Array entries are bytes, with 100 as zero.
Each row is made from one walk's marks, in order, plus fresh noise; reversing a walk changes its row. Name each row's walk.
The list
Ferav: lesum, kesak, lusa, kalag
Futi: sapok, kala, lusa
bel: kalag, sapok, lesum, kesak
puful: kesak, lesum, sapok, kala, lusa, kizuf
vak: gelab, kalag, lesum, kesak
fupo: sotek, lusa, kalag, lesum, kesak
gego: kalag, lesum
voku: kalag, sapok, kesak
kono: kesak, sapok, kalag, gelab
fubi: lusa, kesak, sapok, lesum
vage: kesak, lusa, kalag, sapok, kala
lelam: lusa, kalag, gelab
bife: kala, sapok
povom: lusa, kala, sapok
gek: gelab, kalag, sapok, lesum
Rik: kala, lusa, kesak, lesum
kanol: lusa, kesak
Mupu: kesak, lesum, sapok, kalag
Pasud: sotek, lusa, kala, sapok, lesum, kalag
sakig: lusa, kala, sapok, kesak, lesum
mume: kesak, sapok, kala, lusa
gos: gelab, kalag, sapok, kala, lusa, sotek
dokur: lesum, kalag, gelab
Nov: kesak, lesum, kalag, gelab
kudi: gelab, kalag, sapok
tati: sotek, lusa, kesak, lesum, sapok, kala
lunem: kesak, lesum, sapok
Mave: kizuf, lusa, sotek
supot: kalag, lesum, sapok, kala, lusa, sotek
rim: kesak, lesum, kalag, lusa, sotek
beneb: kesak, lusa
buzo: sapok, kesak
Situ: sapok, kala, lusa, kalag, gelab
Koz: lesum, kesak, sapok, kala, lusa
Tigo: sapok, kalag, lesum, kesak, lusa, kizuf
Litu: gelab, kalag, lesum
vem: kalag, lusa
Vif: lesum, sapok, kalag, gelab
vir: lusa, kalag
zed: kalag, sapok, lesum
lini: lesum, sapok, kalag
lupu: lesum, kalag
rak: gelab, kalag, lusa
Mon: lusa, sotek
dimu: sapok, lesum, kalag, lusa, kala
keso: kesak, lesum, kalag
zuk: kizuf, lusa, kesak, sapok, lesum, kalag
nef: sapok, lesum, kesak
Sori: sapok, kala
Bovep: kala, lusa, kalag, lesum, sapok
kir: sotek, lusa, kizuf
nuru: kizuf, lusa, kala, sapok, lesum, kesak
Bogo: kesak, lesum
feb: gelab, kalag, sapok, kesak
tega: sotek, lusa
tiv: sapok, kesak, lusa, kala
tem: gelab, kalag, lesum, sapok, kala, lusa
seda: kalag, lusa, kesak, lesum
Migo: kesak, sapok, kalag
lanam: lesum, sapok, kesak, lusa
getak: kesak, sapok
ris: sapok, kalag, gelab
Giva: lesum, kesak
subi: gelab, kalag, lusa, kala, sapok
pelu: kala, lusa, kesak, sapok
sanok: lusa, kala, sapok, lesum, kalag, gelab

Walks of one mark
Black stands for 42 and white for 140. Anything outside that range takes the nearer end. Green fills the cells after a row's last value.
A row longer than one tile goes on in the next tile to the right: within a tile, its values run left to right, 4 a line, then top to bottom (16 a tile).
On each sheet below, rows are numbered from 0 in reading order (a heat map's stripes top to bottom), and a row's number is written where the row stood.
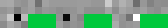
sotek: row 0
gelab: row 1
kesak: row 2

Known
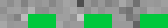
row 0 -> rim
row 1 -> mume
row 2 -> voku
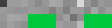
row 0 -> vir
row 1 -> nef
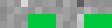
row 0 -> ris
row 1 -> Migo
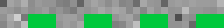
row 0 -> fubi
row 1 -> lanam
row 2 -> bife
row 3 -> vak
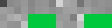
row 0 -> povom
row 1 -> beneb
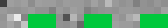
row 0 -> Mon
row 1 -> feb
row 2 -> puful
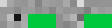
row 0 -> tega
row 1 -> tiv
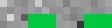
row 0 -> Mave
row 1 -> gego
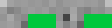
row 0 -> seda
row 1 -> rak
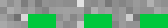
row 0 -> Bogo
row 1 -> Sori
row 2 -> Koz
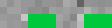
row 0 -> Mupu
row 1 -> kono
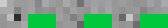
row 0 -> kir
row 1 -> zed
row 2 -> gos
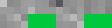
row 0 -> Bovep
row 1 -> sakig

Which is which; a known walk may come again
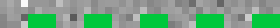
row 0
buzo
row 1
fupo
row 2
Nov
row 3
bife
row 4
keso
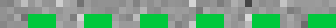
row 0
Ferav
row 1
beneb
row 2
rim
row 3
Futi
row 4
getak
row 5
seda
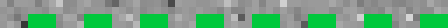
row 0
gego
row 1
Rik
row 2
sanok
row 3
lelam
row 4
tati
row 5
vem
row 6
lunem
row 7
Koz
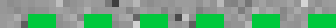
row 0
supot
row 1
Bovep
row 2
kanol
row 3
kudi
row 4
Vif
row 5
ris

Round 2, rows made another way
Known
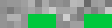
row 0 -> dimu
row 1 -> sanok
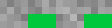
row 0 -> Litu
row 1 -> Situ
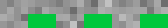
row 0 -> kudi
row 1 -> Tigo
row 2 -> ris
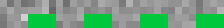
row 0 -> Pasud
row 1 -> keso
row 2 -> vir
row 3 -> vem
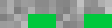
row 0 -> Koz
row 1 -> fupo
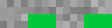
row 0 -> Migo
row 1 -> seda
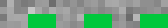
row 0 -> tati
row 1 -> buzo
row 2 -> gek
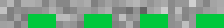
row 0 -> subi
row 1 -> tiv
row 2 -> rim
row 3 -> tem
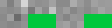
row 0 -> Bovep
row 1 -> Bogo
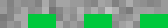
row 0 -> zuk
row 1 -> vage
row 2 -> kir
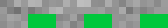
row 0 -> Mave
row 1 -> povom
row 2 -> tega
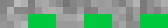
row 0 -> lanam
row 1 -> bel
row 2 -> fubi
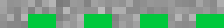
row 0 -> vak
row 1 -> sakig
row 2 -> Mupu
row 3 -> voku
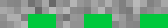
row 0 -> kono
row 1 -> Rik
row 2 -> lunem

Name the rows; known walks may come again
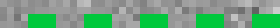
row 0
zed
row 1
bife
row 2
rak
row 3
tega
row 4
rim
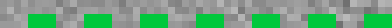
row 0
Futi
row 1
kir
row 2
Giva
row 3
kanol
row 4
mume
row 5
lelam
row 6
Ferav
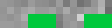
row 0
Sori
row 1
Pasud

